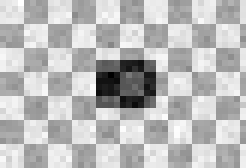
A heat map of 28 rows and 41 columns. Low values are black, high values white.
Values change most from cell to cell in the centre. In the centre lies a patch that is lower than the rest. The centre is the ninth with the lowest average.
